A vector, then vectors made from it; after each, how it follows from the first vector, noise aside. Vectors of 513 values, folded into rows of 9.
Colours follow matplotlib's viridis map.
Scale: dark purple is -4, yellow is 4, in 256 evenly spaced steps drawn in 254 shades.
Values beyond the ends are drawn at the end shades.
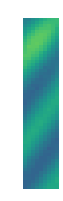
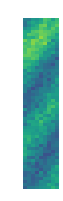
copied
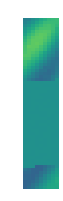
partly zeroed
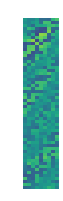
sign-scrambled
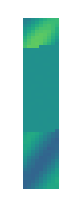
partly zeroed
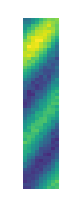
scaled up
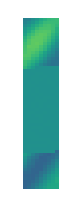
partly zeroed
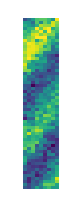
scaled up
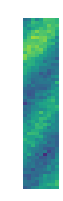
copied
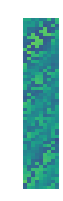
sign-scrambled
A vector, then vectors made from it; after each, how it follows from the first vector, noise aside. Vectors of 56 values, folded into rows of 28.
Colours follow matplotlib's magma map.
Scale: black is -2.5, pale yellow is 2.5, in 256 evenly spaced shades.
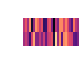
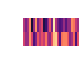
sign-scrambled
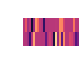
partly zeroed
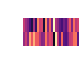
sign-scrambled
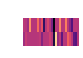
partly zeroed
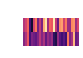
sign-scrambled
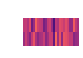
shrunk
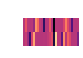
partly zeroed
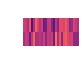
shrunk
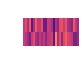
shrunk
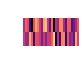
sign-scrambled
